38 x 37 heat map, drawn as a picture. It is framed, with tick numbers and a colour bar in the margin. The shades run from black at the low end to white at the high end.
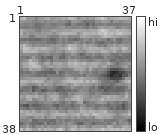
Stripes running across repeat 7 times from top to bottom. Streaks run across, left to right. There is no overall slope. A single dip lies in the middle right. The middle right is the ninth with the lowest average.
